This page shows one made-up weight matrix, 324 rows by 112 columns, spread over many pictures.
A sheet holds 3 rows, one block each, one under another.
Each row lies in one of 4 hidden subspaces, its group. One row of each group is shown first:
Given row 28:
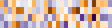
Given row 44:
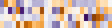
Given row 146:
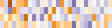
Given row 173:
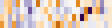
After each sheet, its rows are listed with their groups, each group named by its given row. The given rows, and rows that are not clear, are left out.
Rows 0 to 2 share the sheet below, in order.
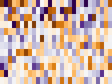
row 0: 146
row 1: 44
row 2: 28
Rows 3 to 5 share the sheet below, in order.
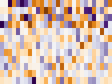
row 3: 146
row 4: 173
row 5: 146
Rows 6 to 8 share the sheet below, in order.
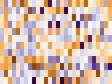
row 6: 44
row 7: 173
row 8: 28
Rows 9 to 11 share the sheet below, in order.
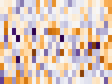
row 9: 173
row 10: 28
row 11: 173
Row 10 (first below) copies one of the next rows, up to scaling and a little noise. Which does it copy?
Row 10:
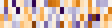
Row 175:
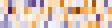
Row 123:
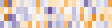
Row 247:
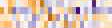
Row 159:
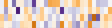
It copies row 159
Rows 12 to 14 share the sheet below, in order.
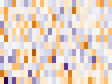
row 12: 146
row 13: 146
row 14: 173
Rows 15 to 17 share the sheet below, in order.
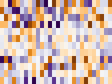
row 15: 28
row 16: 173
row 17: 146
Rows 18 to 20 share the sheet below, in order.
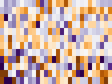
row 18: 28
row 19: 44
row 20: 173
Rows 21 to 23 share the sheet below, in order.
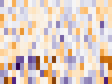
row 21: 44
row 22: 28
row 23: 173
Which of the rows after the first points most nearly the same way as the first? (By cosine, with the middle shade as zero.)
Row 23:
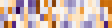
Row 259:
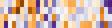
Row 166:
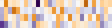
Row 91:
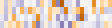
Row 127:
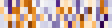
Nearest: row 91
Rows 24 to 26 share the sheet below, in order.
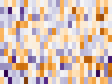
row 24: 44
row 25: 173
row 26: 28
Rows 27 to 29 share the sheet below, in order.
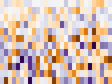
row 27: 28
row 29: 173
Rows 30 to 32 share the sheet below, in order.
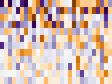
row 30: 146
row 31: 44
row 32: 173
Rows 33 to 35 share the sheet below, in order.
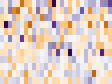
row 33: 173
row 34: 44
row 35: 146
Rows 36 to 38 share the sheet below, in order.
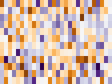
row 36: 173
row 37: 44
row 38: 44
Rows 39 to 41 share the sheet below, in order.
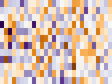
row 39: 146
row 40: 146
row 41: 146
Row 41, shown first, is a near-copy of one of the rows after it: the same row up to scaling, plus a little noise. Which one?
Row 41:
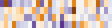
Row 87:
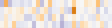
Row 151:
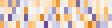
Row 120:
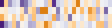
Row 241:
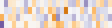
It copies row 87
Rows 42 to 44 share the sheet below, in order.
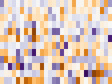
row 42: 146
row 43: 28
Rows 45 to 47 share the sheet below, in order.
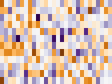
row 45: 173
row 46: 28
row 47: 146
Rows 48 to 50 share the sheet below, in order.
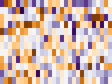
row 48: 44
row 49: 146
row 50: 173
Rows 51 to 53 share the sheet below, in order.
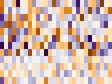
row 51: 173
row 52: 146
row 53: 146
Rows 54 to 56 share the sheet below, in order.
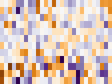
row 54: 173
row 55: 44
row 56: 44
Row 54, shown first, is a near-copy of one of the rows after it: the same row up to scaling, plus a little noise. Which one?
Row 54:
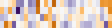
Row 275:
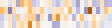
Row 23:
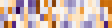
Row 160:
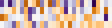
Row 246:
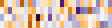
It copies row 23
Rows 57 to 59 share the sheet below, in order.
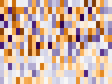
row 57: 28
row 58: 173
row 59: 44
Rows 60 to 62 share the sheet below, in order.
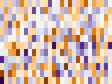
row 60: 44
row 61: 28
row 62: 146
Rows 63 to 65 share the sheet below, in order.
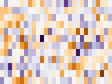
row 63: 28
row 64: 44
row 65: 44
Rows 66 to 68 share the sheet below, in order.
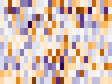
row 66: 173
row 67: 44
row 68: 28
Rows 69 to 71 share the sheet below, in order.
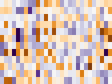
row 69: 173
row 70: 173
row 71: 173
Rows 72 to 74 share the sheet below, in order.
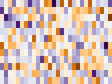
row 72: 28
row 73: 44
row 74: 28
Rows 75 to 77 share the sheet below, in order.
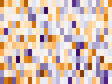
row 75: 146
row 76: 44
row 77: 173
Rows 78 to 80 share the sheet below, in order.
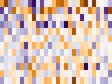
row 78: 28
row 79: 146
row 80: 146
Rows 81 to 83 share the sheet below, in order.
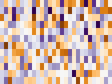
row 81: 28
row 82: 28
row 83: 44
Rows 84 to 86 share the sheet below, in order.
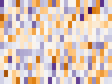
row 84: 173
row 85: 44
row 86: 28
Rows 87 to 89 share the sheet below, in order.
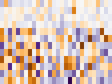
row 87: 146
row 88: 173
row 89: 173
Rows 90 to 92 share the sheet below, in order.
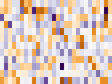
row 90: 44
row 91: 173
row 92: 28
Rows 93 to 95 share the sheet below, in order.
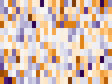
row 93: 146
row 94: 173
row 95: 173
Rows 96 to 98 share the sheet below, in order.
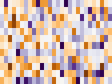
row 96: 28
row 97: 44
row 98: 44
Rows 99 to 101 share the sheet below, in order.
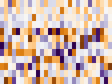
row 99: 28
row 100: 173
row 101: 173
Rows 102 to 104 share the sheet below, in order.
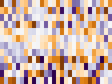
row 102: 146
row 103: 28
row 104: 146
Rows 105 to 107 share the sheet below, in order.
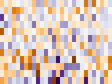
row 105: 28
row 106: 146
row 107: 44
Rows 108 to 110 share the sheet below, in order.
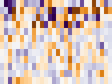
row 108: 28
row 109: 44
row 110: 44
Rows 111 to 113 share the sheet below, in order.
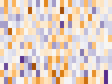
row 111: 28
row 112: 146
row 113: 44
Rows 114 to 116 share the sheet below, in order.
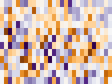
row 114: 44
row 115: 146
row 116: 44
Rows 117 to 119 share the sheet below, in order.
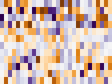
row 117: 44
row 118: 28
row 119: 173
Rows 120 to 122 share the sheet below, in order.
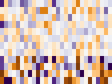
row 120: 146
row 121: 44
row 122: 173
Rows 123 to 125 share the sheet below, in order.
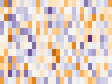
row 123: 28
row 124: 173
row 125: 146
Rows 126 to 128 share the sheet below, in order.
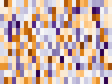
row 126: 28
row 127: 173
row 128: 173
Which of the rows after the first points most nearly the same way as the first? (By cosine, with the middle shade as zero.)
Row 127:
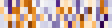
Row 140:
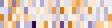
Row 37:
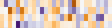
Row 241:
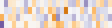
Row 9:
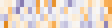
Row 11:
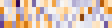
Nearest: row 11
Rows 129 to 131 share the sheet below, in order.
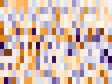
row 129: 146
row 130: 173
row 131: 173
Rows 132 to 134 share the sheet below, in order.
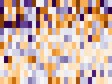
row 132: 173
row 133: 173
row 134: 28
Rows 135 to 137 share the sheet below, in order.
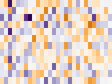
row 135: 146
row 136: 146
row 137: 146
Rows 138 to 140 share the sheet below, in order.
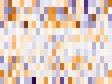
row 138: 146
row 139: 28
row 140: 146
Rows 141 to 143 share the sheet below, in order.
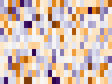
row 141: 173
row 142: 146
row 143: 173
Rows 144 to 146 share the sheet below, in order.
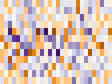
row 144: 173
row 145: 28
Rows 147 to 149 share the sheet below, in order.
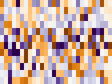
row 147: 173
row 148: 28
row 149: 44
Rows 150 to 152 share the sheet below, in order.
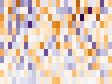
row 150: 173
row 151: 146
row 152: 173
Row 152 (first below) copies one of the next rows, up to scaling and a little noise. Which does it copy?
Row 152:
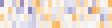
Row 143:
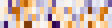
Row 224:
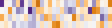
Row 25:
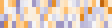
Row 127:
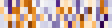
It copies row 224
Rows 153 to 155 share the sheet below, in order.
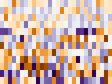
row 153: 28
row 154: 28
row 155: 44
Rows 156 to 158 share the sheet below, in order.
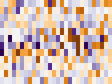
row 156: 173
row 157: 44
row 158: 28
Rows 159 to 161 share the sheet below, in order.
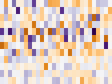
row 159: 28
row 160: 173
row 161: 146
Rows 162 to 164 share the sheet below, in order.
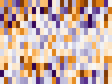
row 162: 44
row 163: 146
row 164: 44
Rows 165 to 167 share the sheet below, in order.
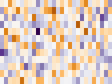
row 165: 28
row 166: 28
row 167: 44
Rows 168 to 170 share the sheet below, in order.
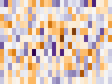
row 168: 28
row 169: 146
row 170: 173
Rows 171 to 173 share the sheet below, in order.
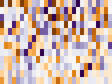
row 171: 146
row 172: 28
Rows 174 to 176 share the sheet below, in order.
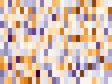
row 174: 28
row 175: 28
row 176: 173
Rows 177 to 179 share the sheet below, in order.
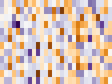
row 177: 28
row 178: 173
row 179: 173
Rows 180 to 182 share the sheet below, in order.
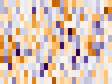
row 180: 28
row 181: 44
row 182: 146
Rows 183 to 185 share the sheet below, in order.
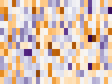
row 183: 28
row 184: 173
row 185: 173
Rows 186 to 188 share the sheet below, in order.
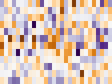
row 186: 146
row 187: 44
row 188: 28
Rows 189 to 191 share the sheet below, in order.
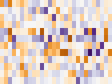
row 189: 146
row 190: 28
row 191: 44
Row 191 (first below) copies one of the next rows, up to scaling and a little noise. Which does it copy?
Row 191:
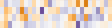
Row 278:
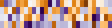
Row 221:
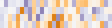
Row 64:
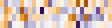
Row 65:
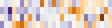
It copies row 64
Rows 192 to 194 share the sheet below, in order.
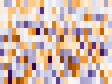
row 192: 44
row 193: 28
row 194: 44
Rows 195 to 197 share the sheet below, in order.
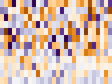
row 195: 28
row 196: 146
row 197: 44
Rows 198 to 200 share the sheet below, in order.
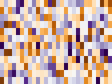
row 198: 173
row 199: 173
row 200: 146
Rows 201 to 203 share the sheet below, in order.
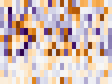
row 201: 44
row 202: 44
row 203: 28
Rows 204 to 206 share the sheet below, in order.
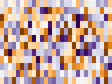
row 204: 44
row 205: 44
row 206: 173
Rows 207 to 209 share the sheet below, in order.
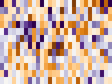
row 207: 146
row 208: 44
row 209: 28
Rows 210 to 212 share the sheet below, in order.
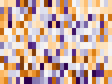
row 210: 44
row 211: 146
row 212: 44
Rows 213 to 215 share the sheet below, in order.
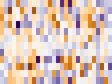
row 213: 44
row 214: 173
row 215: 173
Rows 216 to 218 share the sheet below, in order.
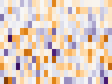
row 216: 173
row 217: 173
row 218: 173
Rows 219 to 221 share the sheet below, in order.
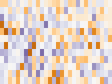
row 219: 146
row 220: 28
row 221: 44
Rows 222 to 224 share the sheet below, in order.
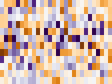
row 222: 44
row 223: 28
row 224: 173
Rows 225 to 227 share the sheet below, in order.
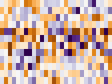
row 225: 28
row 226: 44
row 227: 173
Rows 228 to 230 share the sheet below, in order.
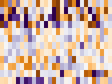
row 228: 146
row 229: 173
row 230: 44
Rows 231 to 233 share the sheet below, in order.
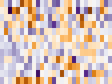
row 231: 173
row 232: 28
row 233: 44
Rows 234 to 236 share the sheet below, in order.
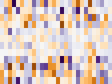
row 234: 28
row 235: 146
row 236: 44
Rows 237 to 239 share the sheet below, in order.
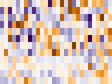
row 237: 44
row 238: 173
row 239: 173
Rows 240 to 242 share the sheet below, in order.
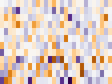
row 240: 28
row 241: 146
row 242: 173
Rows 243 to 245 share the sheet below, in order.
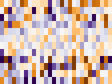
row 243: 44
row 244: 146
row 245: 146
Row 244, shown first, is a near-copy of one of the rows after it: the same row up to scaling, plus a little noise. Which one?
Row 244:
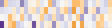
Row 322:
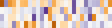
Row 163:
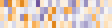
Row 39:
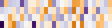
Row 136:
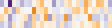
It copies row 39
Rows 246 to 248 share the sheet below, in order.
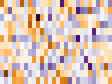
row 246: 173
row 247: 28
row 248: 28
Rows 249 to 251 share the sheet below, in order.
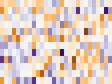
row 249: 28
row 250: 28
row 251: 146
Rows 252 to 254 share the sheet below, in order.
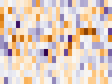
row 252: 44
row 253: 28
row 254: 173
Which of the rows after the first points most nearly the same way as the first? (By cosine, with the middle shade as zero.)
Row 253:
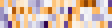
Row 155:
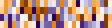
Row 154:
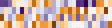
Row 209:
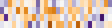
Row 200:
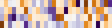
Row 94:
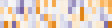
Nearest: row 209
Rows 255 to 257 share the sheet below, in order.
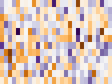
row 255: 173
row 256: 173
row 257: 146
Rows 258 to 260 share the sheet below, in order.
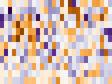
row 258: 44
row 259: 173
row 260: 44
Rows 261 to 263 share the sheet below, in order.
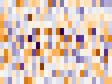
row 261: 173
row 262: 173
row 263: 44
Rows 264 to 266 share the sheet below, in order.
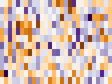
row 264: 44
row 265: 173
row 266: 28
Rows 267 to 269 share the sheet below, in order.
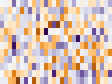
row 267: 44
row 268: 28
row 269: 28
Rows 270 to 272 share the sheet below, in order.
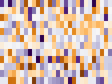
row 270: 173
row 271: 44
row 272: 173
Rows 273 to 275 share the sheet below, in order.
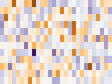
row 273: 28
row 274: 146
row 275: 173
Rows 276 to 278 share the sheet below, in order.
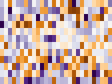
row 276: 44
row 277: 28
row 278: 44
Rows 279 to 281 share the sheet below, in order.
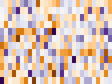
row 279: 173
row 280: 173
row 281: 146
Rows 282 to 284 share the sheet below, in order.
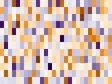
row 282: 173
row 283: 28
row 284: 28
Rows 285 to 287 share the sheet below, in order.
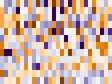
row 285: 28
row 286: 173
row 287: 28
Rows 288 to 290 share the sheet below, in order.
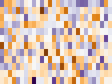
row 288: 44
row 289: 146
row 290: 146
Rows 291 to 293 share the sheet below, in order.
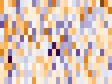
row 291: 173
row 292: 44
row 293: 146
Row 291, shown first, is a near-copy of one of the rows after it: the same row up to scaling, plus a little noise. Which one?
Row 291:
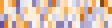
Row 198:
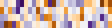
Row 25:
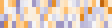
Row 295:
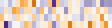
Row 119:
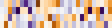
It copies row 25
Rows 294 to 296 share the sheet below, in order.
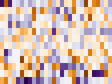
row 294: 146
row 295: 173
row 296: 44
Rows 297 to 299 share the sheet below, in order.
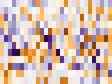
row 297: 28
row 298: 28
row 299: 28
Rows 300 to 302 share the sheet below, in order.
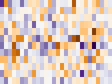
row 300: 146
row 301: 28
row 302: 28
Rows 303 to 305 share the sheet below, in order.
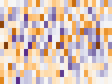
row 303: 146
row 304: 28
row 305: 44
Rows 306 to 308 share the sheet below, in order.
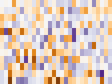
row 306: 44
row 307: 146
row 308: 44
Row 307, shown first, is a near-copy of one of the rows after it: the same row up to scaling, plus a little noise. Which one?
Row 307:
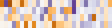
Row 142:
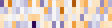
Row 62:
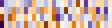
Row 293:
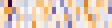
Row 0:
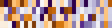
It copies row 0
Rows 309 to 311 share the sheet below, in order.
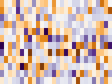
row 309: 173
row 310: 44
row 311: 44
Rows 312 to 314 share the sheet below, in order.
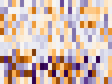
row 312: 44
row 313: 146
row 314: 146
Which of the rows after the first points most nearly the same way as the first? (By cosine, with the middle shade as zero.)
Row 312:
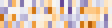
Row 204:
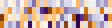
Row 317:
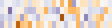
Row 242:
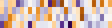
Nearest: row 204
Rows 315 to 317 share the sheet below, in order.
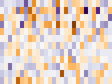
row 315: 146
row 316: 173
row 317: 44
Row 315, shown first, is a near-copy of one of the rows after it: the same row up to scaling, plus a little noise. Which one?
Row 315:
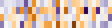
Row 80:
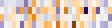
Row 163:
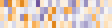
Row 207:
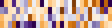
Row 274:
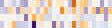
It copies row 80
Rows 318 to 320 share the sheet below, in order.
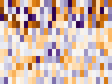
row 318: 28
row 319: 44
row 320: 173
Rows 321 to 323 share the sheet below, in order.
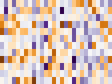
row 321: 28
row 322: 146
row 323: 146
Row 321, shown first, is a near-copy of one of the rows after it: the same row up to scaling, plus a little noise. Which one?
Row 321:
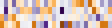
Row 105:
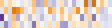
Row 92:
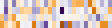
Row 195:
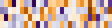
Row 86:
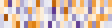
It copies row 92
